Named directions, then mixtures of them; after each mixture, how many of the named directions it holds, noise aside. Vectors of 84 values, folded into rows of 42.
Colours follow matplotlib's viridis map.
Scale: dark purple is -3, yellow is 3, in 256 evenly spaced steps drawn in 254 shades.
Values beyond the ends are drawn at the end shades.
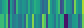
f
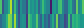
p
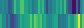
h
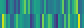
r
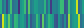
two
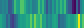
one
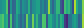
one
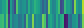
one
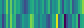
three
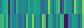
one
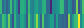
three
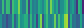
three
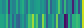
three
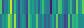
one
